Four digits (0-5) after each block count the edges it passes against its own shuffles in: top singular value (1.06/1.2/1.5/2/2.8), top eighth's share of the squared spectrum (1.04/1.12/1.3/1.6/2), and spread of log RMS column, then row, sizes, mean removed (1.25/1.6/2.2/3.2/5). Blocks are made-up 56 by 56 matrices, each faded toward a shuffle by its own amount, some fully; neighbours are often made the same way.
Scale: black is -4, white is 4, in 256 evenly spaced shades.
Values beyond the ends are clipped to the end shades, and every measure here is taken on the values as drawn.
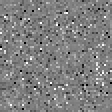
0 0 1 0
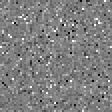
1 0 0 0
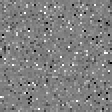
0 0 0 0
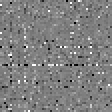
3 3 1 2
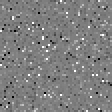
0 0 0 0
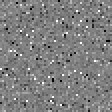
0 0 0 0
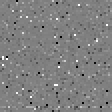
1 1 0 0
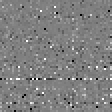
3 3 1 2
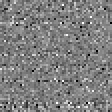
1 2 0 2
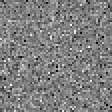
2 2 0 0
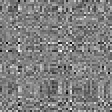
4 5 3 3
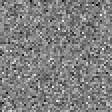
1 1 0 0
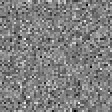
3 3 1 1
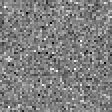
1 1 0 0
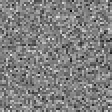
2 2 0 1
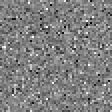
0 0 0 1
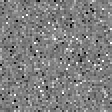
0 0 0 0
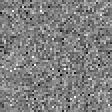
0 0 0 0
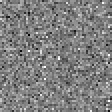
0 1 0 0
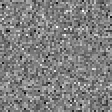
0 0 0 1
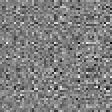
4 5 3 3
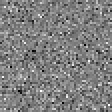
1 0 0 1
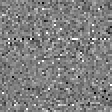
2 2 0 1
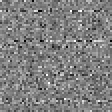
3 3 0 3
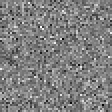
1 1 0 1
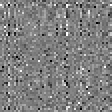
4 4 2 2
